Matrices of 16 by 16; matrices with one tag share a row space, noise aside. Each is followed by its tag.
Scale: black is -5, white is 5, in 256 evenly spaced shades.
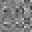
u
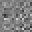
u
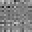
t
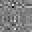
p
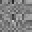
p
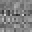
t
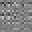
t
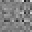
u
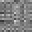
t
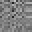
p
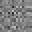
p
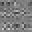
t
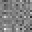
u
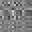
p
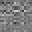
t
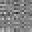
t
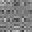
t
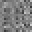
u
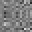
u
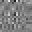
p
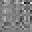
u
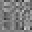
u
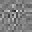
p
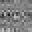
t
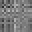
t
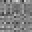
t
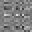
u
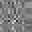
p
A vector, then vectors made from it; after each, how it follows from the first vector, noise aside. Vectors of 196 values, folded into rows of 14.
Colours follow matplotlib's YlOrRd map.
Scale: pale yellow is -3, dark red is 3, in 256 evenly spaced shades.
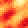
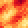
negated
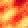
negated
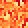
sign-scrambled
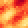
negated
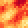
negated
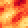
negated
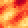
negated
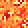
sign-scrambled
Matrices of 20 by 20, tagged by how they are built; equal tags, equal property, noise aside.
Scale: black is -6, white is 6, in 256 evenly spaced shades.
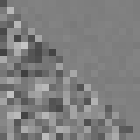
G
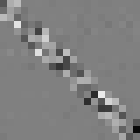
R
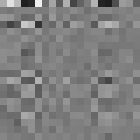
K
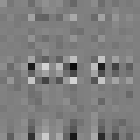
K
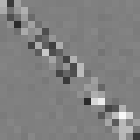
R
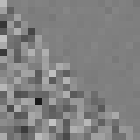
G
